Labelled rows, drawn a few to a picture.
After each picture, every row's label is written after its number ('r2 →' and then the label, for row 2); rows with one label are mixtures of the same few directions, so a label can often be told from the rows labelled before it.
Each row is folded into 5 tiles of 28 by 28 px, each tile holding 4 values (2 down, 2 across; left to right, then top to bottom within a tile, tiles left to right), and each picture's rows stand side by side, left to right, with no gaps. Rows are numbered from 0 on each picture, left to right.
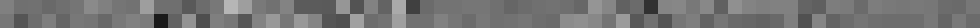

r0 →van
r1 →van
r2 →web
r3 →van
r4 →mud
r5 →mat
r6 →mat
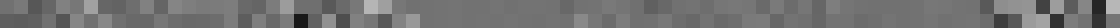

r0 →mud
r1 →mat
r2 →van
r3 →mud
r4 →van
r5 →web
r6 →van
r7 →web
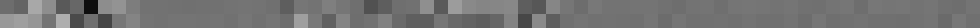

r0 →mud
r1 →mat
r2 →van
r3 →mat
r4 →mat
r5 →mat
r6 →mat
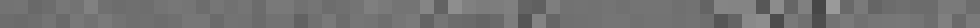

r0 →mud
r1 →web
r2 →van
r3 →mat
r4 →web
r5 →web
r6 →mat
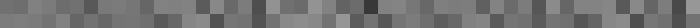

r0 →mud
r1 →web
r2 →mud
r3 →web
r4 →web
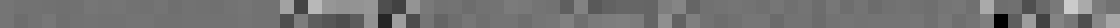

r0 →van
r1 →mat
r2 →mat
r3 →van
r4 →mat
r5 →web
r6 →mat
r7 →van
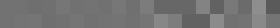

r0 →web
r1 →web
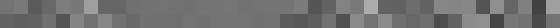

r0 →mud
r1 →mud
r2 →mud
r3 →web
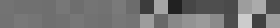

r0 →web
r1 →mat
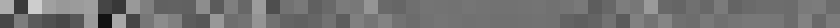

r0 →mat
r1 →web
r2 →mud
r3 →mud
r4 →mud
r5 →mat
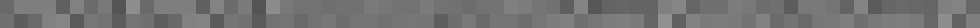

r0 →web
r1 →web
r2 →van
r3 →van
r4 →mat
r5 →mud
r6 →mat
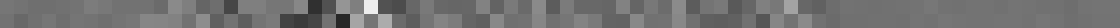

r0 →van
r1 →mud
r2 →mud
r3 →web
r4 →web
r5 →mud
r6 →mud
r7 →mud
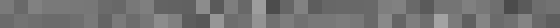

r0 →mat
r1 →web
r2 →mat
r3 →van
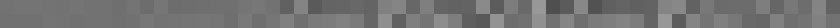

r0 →web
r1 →mat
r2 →mat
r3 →web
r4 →mat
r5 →web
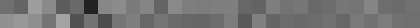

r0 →mud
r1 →mat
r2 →mud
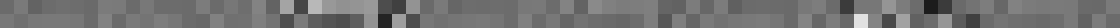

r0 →mat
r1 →web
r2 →mat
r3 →mat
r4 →mat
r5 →mat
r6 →van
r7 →mat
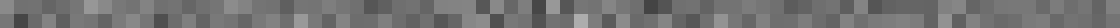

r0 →van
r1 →van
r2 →van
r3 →web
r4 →van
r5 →van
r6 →mat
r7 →web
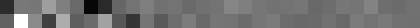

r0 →van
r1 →van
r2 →mud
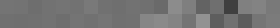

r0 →mud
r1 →mud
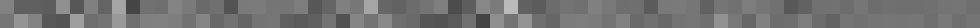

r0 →web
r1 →mud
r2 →mud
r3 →mud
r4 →mud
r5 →van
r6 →mat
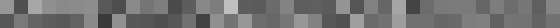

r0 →mat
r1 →mud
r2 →web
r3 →web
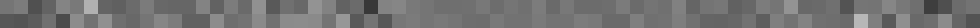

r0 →mud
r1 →web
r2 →mud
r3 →web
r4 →web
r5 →mud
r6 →van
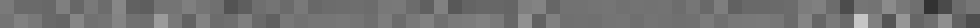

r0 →web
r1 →van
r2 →mat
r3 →mat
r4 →web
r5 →mat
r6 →van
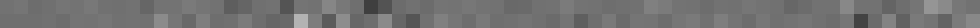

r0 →mud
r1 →van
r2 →van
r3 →van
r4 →van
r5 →van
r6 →van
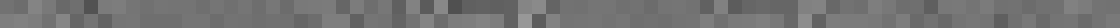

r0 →mud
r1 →web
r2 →web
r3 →mat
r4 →mud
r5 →mat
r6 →mud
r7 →van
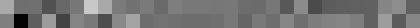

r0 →van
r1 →mat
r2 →mat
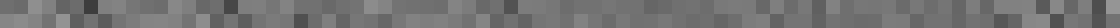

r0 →mud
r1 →mud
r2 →van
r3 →mud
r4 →van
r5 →web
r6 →web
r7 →web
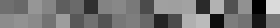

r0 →mud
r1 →web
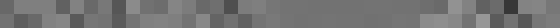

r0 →web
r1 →mud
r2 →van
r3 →mud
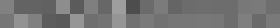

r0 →web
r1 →mat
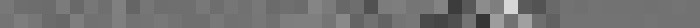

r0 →web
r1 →web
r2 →mud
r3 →mud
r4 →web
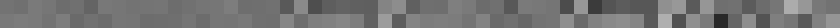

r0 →mud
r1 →mud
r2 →mat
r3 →mud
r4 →mat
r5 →van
